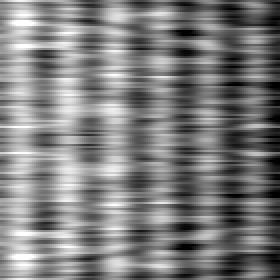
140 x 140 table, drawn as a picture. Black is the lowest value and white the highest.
The histogram is bell-shaped. Values rise toward the left. Stripes running up and down repeat 6 times from left to right. The top and bottom halves mirror each other.
